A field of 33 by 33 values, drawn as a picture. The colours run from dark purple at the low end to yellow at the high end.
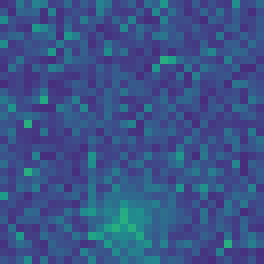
Odd rows or columns: none. Mirror symmetry: none. Ninth with the highest average: bottom middle. Bumps: one, in the bottom middle. Stripes: none. Histogram: skewed, a long tail of high values.
